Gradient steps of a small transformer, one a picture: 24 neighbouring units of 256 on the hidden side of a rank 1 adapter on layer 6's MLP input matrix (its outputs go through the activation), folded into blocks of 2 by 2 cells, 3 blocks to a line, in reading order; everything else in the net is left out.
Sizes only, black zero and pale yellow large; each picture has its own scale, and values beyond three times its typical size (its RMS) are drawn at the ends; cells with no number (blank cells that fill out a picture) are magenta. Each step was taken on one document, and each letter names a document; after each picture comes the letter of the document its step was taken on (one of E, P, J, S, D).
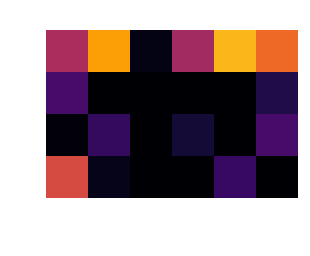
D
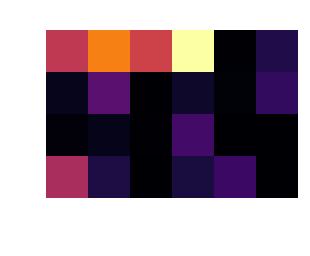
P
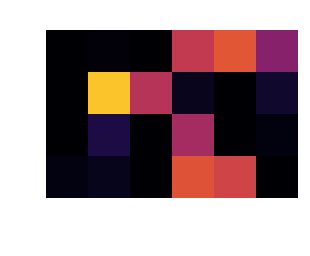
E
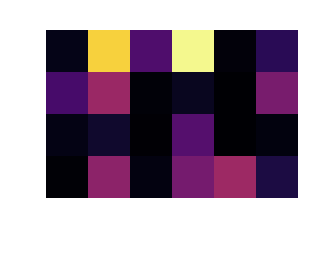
P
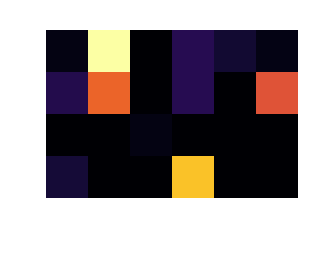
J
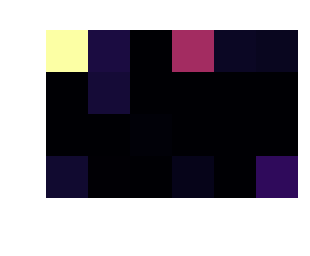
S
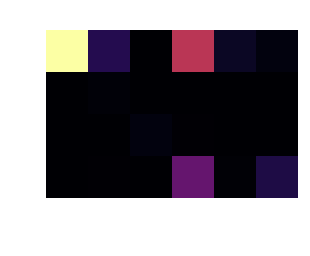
S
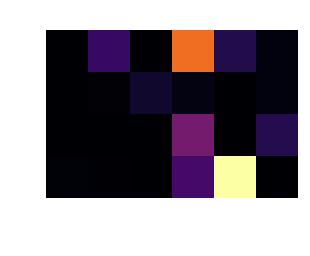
E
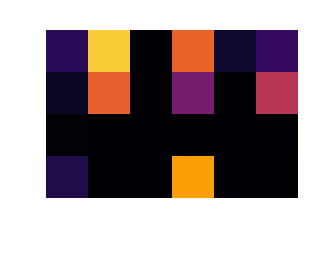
J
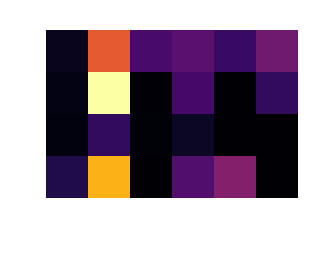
P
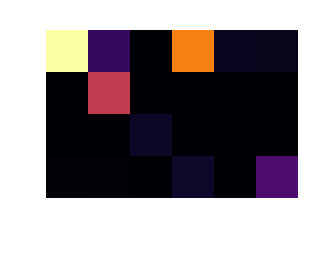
S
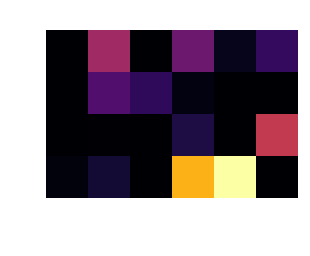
E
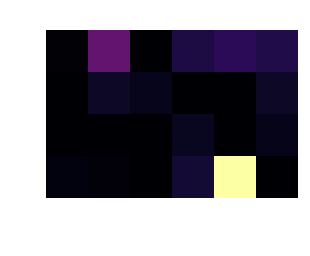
E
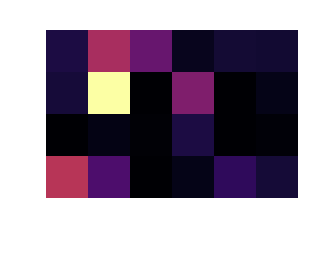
P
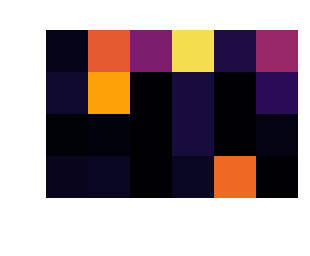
P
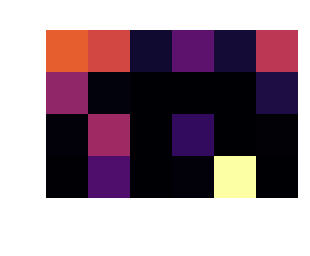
D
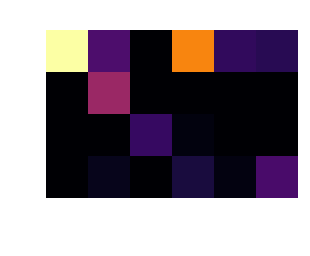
S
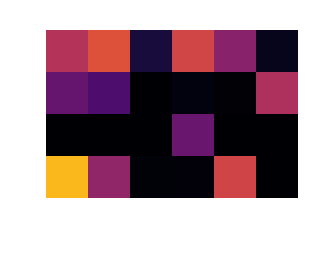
P
